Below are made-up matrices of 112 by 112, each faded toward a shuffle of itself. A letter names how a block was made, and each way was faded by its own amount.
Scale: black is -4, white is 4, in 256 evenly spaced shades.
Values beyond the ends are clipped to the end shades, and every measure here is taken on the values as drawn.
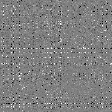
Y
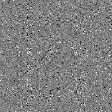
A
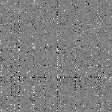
Y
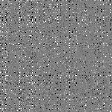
Y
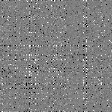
Y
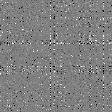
Y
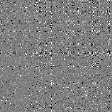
Y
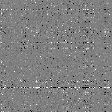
Y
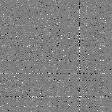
Y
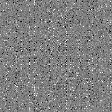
A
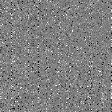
A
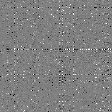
Y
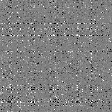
Y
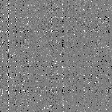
Y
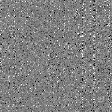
A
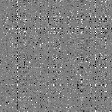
Y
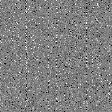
A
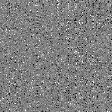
A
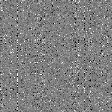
A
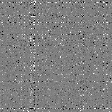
Y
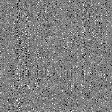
A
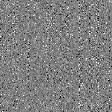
A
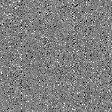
A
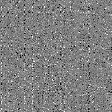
A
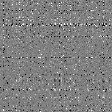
Y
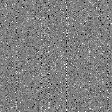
A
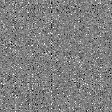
A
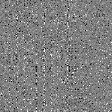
A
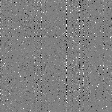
Y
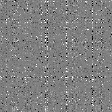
Y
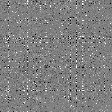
Y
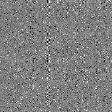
A
